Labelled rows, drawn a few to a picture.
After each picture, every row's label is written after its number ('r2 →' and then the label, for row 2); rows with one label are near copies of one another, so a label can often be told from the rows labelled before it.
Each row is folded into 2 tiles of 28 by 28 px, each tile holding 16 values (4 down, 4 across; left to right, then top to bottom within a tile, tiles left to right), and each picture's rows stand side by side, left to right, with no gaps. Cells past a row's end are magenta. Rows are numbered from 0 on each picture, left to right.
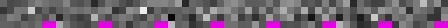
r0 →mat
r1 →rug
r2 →mat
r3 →rug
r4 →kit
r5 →kit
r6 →rug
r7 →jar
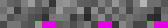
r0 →jar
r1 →kit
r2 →jar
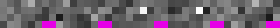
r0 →jar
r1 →rug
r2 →mat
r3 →mat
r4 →jar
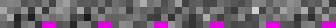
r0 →kit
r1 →kit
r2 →jar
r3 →rug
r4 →mat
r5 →kit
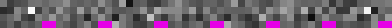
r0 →mat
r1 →kit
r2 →rug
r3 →kit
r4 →rug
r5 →kit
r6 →mat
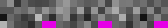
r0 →rug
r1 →kit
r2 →kit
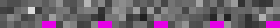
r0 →mat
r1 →jar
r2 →kit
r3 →jar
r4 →rug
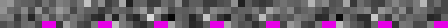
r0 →kit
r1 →jar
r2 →rug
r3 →rug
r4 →rug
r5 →jar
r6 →rug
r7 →jar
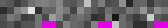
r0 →mat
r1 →jar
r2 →rug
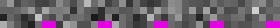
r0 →rug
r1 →jar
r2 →rug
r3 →kit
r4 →mat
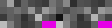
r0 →rug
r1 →rug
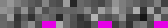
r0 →kit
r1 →rug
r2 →kit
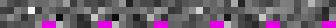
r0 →mat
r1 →rug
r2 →rug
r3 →mat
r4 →rug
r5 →jar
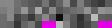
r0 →kit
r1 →rug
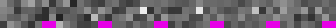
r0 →jar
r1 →rug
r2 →mat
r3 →mat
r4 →mat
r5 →kit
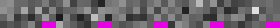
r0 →kit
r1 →rug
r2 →kit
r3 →jar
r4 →mat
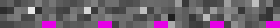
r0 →mat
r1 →mat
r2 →mat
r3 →rug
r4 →jar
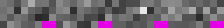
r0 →jar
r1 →jar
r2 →mat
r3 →kit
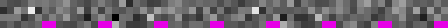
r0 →mat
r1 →kit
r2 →rug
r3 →kit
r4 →mat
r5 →rug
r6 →jar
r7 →kit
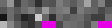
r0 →rug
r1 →jar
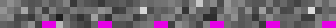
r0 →kit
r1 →rug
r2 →mat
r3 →jar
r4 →kit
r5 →mat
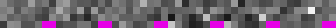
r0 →jar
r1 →kit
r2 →jar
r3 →rug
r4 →rug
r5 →mat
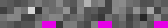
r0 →mat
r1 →jar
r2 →kit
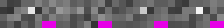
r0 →mat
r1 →kit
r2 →mat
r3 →mat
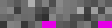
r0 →jar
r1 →kit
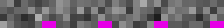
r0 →rug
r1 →kit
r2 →jar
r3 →kit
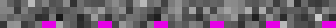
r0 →jar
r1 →rug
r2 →jar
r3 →kit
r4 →kit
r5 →rug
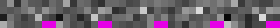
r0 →rug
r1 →rug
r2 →mat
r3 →mat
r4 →rug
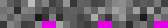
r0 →jar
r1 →rug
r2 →kit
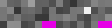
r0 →jar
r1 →mat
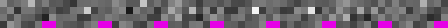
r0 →jar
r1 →mat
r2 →jar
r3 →kit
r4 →mat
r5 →mat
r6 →kit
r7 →jar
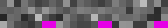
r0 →rug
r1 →rug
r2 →jar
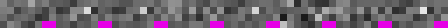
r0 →jar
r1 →mat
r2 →mat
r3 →kit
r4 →mat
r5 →rug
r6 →kit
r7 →mat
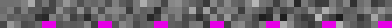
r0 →jar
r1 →kit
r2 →jar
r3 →kit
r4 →jar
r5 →rug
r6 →rug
